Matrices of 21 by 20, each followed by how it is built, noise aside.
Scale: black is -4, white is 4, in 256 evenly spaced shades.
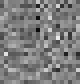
low rank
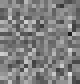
low rank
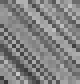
Toeplitz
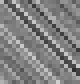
Toeplitz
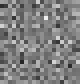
low rank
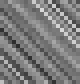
Toeplitz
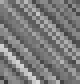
Toeplitz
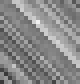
Toeplitz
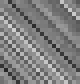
Toeplitz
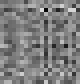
low rank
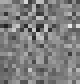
low rank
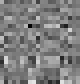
low rank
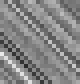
Toeplitz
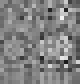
low rank
